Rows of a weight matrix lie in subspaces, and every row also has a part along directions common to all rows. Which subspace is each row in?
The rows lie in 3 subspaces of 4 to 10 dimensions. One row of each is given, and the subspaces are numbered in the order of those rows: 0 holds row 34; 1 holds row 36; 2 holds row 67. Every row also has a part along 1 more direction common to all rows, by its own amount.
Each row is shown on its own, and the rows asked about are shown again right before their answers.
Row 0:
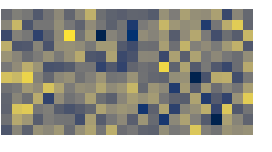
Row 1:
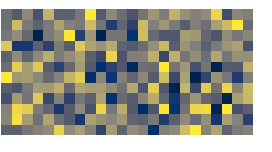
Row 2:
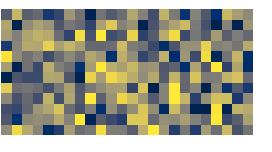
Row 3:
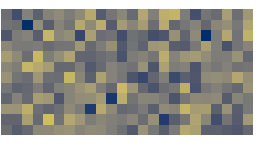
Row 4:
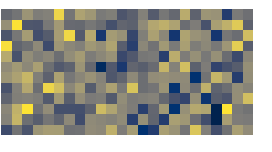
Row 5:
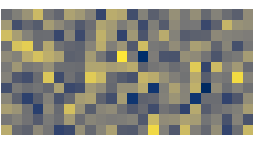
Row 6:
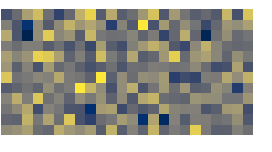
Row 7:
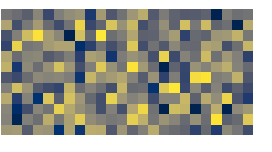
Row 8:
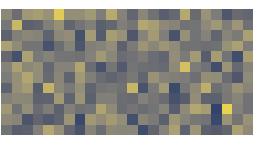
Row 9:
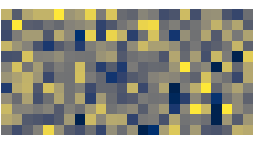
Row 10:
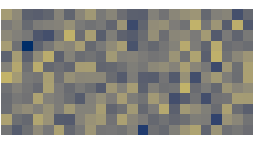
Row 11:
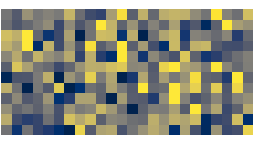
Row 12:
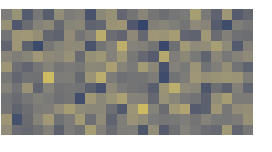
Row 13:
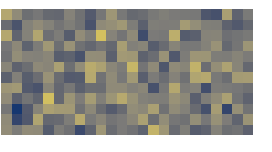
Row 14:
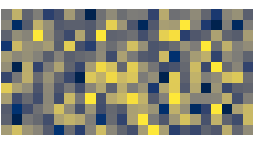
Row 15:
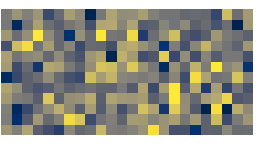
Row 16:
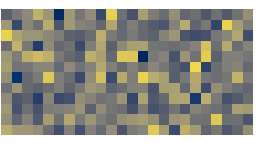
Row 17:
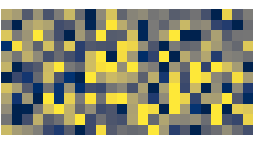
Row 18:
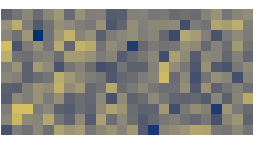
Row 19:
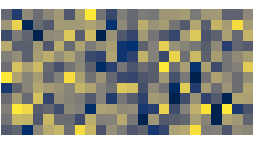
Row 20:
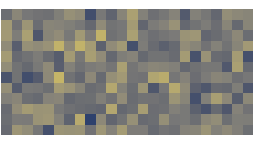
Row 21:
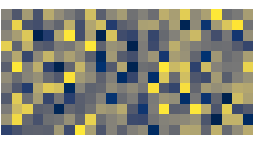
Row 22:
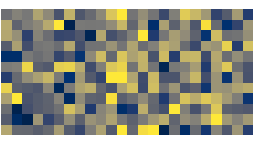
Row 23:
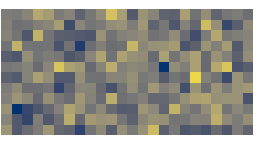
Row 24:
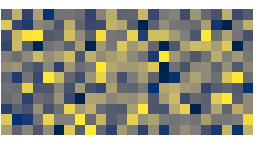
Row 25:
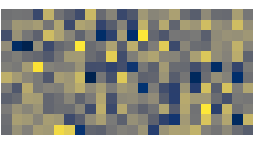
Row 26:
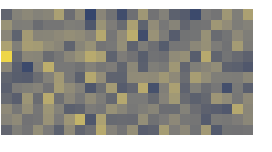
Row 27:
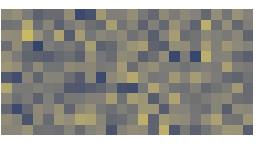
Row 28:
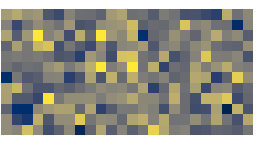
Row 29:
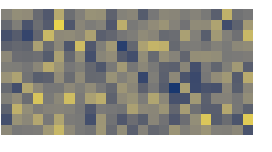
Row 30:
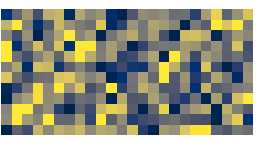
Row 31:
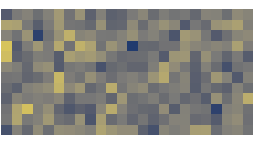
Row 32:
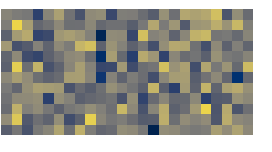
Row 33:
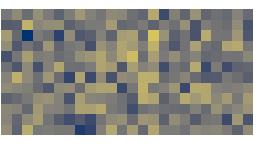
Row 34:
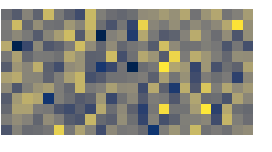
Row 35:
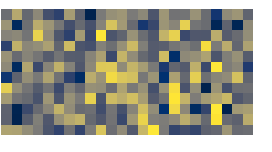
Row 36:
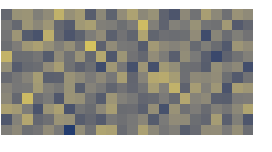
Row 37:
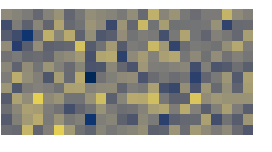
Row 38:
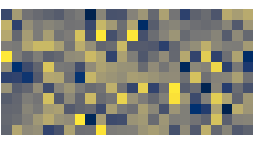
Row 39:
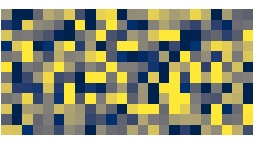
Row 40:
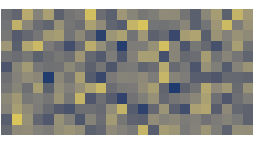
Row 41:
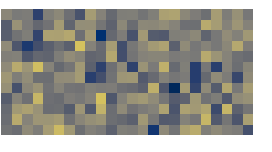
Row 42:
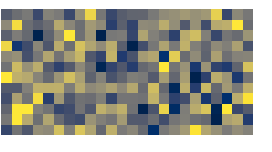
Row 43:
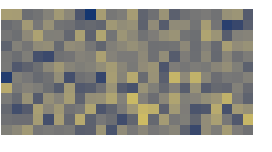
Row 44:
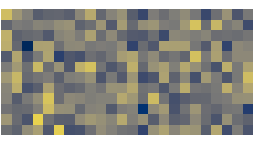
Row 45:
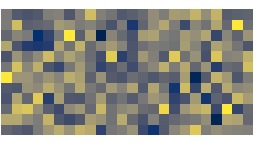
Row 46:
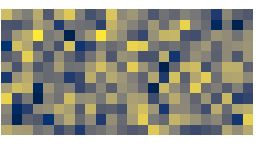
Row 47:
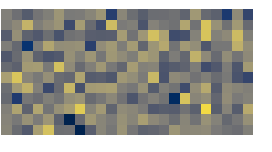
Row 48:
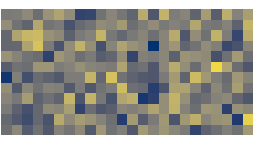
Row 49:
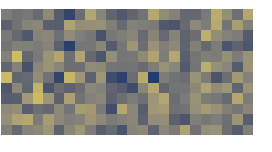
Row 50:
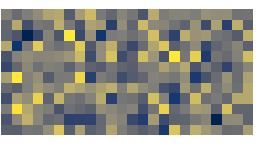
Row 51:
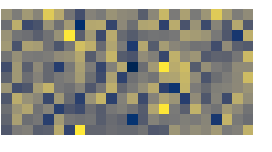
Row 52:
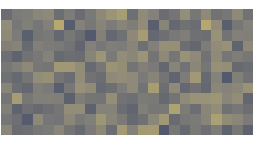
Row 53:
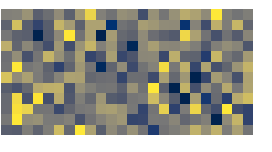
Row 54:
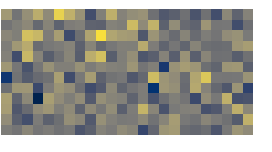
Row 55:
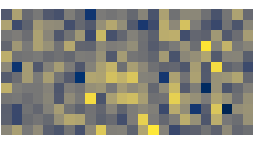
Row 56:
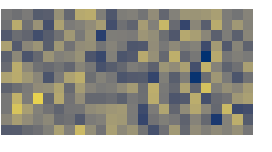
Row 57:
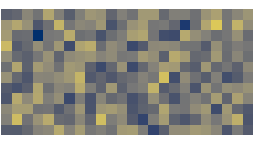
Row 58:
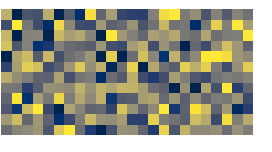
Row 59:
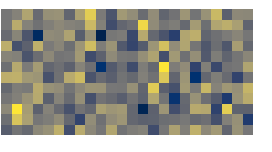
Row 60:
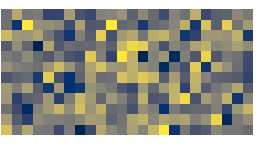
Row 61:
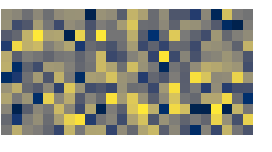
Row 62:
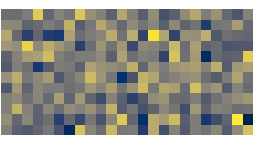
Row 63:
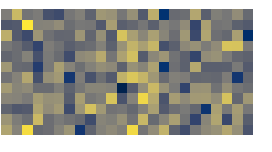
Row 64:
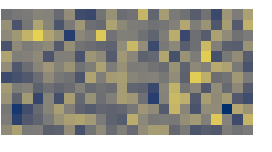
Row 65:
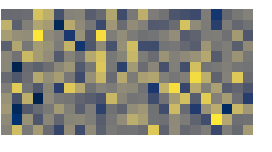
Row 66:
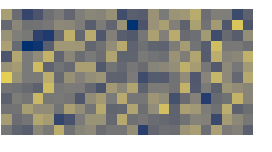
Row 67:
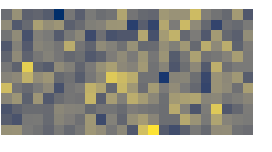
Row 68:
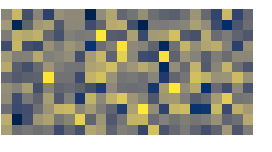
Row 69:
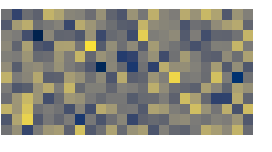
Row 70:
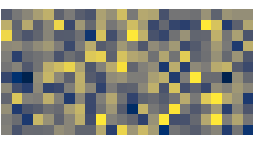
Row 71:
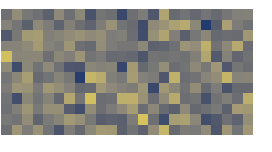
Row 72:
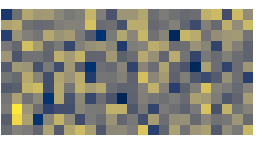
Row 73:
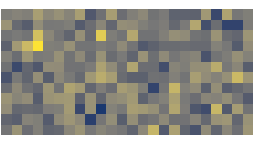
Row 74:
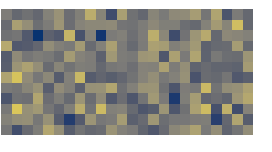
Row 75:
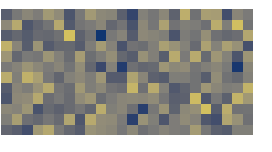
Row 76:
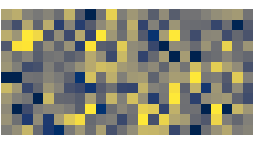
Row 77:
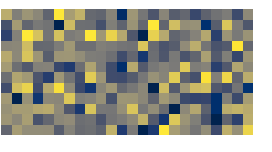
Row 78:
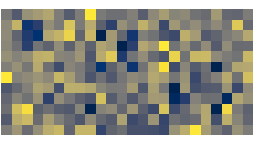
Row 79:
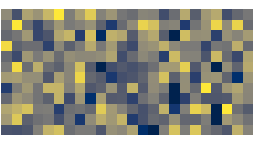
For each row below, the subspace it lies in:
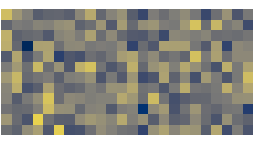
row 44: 1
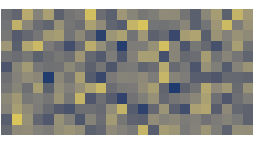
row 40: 1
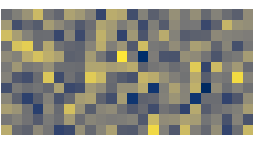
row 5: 0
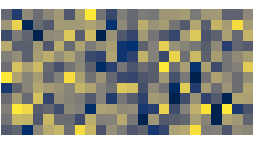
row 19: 0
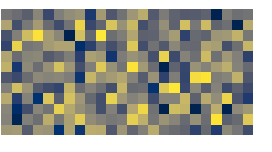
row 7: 0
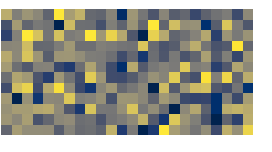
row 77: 2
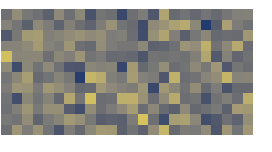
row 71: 2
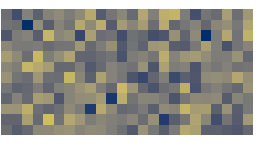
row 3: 0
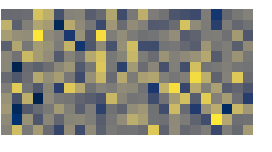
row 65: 0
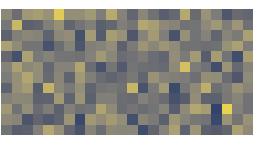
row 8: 2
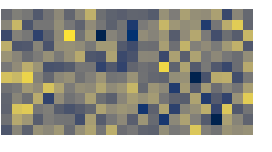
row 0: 2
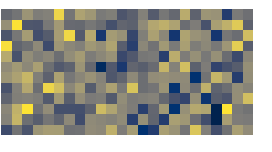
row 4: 2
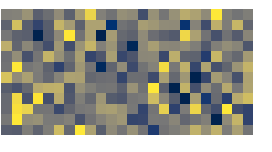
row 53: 0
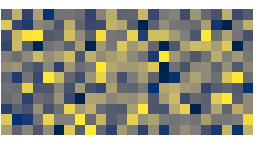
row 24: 1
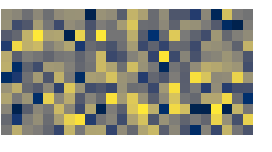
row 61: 0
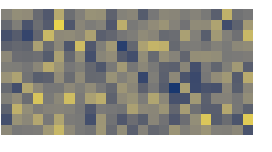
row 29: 0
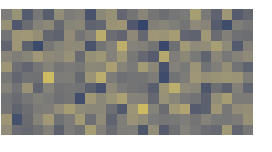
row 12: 1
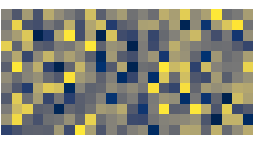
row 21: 0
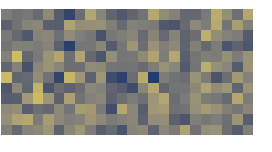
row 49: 2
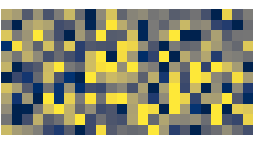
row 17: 1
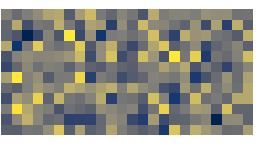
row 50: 0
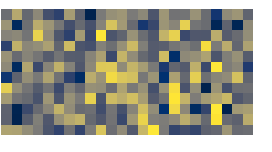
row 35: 2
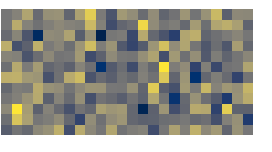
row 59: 1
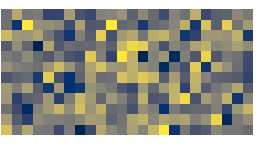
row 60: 0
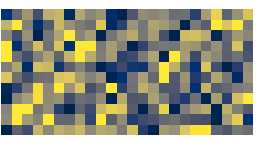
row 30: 2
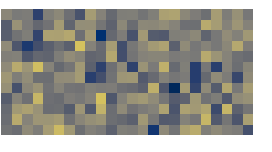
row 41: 0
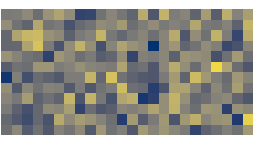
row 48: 0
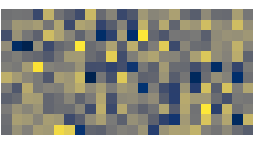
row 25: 0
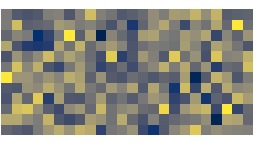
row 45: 1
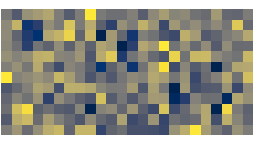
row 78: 0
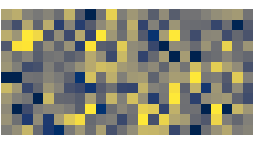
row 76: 0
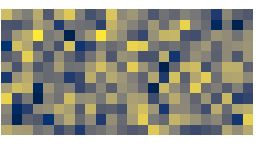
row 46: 2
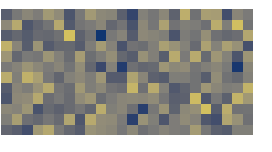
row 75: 2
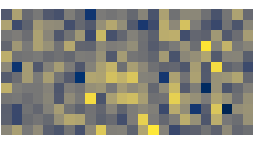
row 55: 2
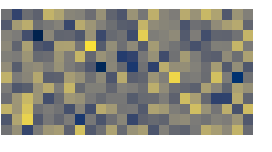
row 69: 1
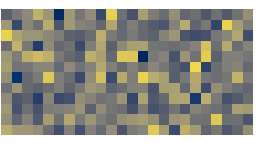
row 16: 0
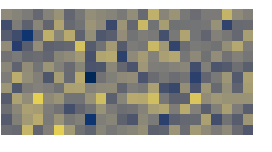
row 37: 0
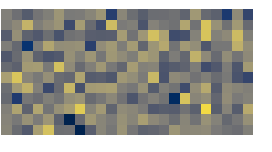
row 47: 0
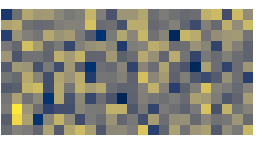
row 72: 1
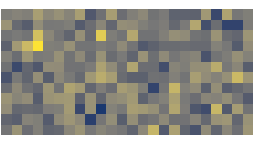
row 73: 0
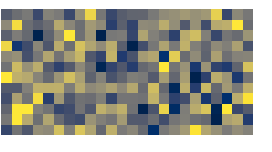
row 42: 2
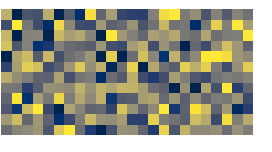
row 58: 1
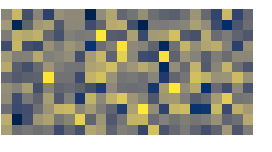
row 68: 1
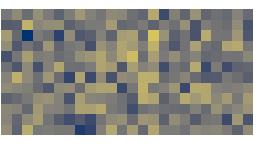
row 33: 0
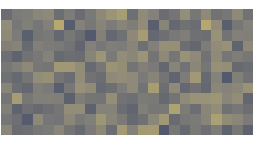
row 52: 2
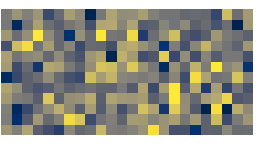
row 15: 0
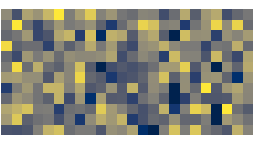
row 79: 2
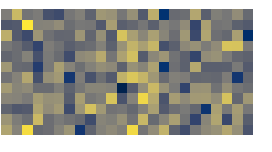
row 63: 0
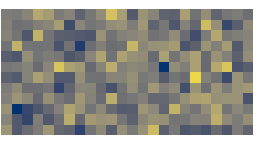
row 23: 2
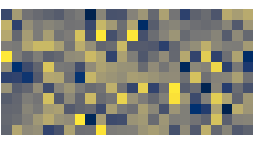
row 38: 2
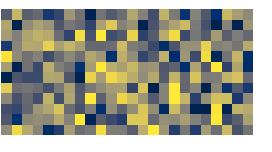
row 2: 2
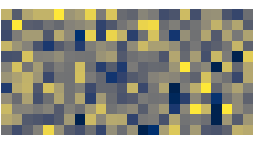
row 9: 2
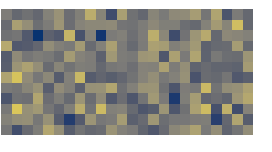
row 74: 0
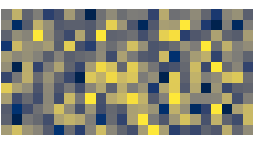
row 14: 2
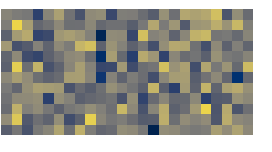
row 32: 0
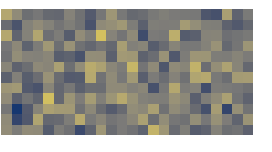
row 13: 1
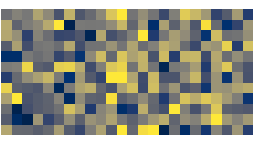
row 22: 2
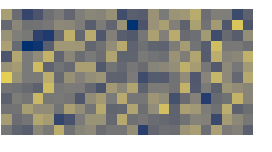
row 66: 1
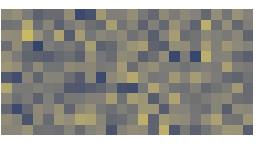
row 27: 0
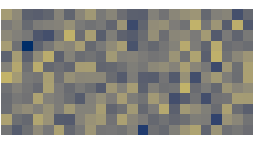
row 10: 1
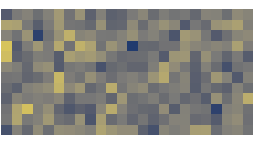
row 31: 2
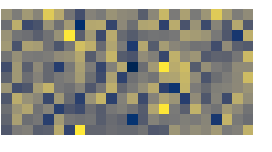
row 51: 0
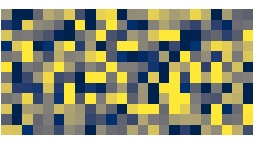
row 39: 1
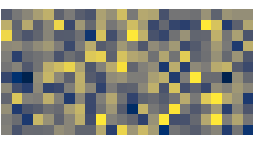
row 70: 2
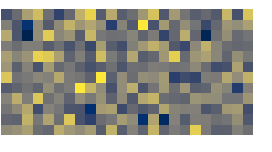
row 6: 0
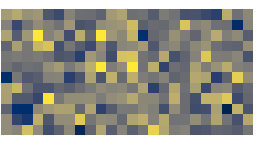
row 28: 1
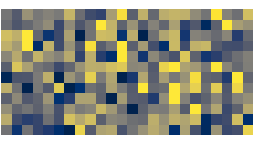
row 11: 0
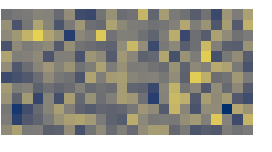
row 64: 0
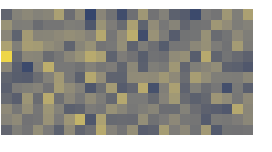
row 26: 2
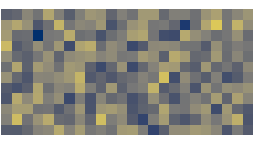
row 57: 2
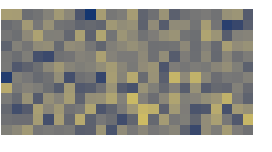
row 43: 0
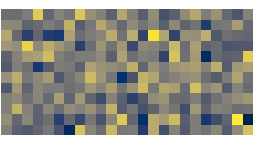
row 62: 0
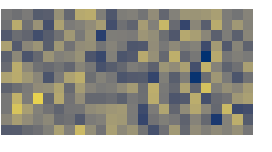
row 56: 0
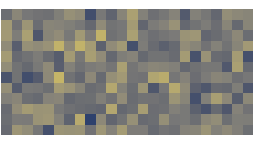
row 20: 2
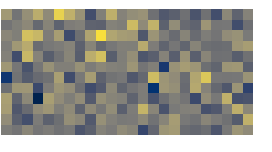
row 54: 2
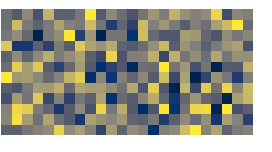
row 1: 0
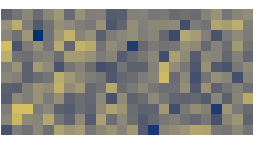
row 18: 2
